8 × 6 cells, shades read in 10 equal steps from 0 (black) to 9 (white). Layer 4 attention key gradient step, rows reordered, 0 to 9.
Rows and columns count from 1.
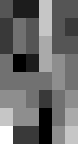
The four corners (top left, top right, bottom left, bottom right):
3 3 9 7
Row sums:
18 21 21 20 25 25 27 25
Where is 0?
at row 4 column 2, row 7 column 4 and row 8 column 4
